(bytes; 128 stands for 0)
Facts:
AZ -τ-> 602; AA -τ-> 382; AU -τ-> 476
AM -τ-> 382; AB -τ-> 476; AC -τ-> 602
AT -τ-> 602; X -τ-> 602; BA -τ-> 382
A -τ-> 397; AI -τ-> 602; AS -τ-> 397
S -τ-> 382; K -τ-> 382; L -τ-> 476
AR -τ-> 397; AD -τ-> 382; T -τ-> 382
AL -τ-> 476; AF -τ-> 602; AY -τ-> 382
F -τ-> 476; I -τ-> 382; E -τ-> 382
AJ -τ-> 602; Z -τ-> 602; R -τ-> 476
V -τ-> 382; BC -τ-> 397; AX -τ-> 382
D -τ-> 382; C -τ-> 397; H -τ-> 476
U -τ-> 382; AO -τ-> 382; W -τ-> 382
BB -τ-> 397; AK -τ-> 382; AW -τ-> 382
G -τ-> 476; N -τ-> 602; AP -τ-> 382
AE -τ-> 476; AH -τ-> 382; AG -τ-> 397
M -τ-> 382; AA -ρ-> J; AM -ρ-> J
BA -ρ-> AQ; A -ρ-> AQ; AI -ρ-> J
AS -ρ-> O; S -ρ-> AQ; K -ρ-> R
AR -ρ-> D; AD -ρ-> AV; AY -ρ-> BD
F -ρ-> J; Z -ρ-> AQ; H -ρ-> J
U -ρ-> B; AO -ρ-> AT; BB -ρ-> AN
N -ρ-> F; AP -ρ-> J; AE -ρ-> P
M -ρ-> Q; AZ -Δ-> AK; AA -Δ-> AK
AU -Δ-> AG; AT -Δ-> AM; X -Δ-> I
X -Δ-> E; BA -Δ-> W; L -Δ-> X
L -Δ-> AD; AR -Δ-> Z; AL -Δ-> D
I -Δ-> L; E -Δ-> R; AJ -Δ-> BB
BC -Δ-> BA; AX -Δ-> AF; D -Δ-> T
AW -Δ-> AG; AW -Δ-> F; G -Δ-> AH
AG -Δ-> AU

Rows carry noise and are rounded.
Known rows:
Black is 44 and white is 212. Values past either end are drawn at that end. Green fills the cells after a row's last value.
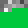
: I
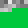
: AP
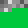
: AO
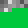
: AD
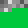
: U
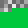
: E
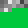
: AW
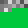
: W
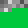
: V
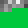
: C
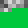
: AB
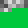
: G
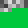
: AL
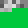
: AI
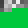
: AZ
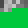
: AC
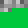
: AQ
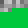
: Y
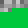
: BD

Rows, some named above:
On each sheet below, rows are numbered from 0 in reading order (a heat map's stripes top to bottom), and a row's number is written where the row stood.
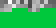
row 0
AA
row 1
AT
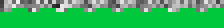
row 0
AZ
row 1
BA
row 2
N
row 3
G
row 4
AE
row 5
W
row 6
J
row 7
AK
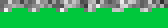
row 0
I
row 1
AX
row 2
L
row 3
X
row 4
H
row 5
D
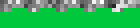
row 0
AR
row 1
S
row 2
A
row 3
AG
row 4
N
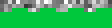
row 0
BC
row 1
F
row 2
AA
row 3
L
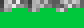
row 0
AZ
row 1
Z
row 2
R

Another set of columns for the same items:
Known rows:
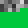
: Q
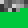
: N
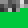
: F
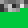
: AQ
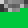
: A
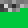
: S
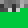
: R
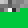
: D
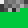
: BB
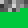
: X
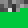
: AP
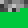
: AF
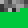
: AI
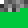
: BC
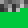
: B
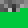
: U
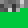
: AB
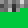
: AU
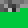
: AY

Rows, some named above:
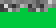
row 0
S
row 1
AE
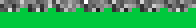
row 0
G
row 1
J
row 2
Z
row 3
AR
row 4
N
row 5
N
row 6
I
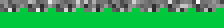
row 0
T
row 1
AL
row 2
AB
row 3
AG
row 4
AE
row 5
AW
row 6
AT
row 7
AR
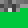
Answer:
E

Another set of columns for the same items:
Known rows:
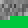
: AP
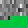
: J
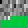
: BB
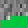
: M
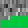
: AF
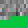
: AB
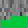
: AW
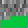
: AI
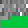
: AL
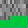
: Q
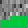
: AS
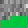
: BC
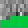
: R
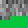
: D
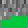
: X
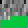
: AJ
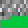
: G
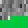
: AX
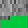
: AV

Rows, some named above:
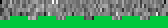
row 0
Z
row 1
AE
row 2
AK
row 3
AQ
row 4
AZ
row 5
AT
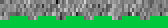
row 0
AU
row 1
AA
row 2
AR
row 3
AA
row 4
R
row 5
AW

